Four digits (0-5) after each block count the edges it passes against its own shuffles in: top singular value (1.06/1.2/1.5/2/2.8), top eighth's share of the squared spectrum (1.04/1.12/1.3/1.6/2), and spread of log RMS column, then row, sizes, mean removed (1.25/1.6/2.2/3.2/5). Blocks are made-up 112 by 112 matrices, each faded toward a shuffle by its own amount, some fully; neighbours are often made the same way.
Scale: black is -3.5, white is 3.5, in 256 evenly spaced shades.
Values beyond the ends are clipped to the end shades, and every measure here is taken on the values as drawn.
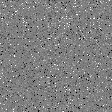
3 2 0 1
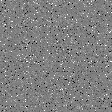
3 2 0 1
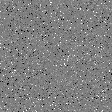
2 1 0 0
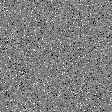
0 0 0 0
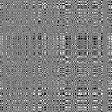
5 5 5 4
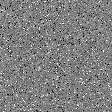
1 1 0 0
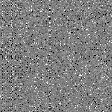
4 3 2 1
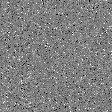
2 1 0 0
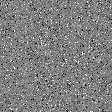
1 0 0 0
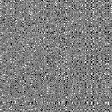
5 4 3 3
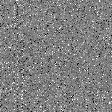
3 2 1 0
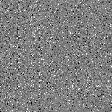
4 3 1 1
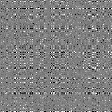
5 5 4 4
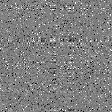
4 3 1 2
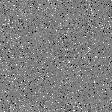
3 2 0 1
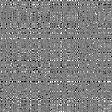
5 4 3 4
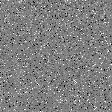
2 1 0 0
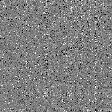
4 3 2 1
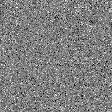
3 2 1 0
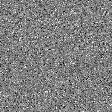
3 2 0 1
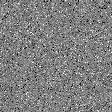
0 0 0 0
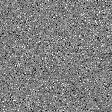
2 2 0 0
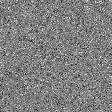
3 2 0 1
